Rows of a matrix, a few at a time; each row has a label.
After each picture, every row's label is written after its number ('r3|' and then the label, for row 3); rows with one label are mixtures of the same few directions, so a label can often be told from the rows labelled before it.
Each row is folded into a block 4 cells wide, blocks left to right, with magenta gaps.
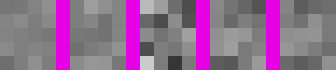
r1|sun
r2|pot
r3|sun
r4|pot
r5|pot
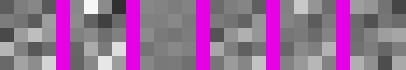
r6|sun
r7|pot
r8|sun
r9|sun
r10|pot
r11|sun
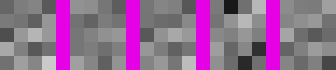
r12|sun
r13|sun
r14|sun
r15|pot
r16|sun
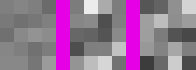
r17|sun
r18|pot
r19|sun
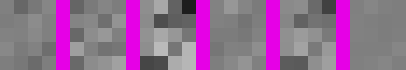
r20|pot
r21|sun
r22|pot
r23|pot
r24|pot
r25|pot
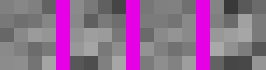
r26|sun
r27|pot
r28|sun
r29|pot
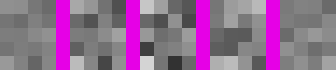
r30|sun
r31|sun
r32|sun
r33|pot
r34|sun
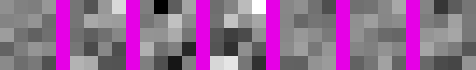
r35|sun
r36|pot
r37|pot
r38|pot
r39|pot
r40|sun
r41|pot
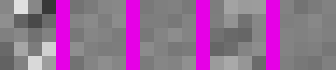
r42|pot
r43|sun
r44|sun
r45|pot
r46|pot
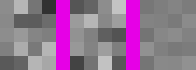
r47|pot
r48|sun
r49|sun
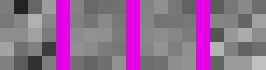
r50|pot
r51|pot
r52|pot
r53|sun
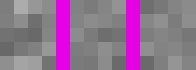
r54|pot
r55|sun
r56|sun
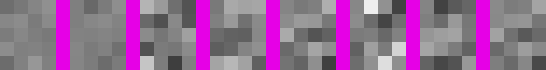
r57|sun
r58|pot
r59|sun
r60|pot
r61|sun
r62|pot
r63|pot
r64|sun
